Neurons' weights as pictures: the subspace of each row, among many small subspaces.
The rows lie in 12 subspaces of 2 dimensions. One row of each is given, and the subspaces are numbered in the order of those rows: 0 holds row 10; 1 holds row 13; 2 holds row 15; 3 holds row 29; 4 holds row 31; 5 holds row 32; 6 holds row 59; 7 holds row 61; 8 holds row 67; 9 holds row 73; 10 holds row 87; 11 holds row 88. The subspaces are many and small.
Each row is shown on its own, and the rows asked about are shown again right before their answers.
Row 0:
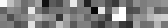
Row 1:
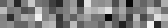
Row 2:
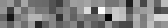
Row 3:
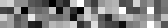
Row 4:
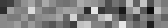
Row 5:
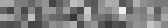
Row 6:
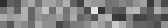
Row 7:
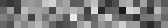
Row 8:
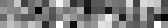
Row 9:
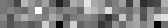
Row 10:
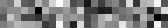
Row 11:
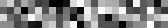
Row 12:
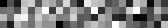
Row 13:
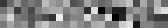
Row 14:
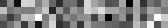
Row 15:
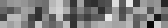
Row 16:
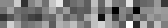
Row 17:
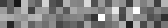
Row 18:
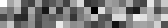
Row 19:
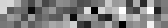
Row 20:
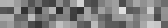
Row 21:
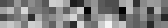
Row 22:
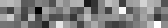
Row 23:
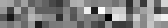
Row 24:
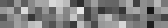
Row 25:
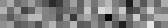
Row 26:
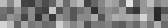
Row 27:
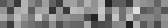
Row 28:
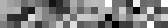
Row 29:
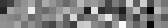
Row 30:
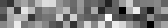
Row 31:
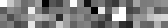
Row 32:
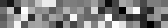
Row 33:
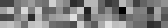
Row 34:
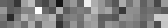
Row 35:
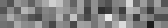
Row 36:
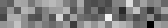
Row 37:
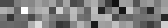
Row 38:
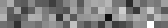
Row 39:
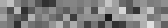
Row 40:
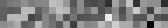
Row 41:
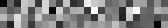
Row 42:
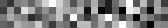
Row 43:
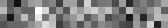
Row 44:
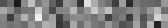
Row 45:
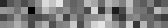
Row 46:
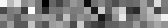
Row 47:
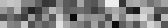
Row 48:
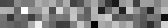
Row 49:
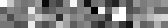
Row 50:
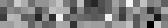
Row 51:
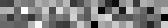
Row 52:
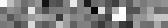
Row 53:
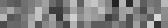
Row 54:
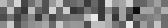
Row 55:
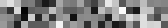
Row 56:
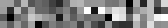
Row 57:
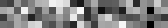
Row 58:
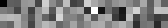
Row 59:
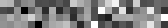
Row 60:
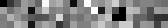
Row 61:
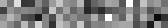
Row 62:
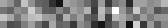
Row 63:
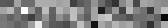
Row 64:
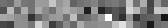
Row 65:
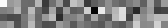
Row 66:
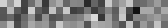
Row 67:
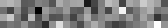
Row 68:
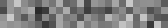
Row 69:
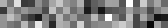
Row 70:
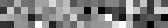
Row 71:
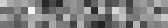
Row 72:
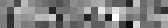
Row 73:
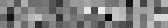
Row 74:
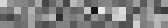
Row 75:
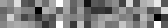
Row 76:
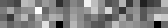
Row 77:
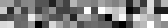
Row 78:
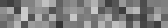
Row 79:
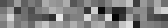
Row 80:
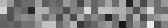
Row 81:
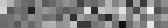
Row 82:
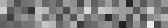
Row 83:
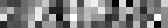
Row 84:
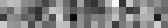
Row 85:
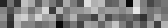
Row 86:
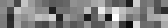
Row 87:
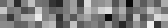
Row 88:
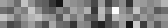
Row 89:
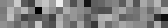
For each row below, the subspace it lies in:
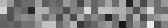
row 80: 3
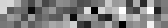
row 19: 3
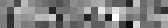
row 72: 1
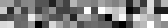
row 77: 7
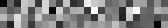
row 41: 1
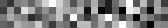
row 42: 10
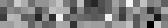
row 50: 5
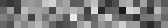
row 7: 10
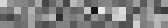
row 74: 1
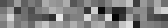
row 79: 1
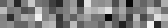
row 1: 10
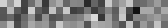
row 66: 4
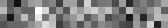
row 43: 3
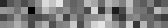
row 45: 11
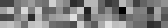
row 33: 8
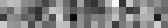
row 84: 2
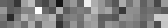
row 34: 6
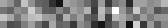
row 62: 11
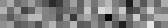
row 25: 10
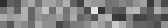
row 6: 9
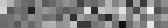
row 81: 3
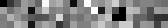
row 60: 4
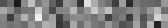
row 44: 10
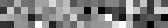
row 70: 7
